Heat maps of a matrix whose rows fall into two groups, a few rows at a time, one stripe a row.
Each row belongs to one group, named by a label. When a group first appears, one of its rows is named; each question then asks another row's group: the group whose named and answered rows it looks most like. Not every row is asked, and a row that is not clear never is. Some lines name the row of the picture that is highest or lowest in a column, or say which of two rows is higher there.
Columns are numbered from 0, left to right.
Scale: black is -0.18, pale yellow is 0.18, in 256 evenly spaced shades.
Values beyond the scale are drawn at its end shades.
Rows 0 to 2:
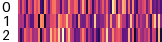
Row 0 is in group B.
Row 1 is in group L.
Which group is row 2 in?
B
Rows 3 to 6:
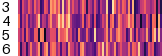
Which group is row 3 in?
B
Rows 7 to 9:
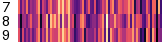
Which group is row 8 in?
B
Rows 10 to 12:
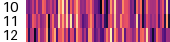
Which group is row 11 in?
B
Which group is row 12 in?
B
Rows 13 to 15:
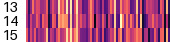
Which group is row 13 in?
B
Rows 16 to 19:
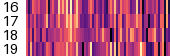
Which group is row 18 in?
L
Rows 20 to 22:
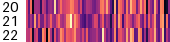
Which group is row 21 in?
L
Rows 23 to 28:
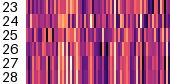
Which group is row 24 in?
B
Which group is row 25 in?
L
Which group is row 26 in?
B
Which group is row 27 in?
B
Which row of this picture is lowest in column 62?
23
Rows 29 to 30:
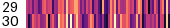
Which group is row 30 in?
B
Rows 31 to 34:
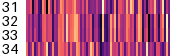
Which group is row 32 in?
L
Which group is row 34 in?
B
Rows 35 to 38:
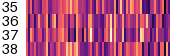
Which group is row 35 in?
L
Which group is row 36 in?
B
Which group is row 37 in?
B
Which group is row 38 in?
L
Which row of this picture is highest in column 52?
35
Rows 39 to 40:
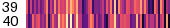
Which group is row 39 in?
L
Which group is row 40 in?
B
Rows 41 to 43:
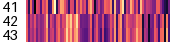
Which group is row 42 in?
L
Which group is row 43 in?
L
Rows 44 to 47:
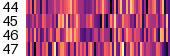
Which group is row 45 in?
B
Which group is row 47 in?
B
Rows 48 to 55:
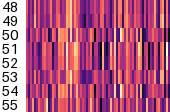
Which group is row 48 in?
L
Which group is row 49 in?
L
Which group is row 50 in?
B
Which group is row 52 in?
L
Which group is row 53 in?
L
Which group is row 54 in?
B
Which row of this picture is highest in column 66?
55
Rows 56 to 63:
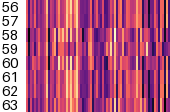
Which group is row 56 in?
L
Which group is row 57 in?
L
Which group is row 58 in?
B
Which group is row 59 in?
B
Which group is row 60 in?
B
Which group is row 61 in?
L
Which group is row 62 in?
L
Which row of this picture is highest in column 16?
60
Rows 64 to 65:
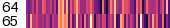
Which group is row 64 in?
B
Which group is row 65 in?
B
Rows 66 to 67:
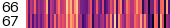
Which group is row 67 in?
L
